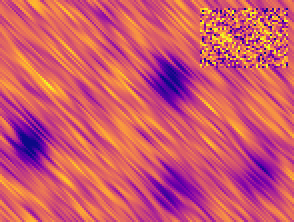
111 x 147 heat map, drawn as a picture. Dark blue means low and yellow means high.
The top right is the roughest part. There is no overall slope. The halves do not mirror each other. An odd patch, rougher than its surroundings, sits in the top right. Four dips sink into the field.
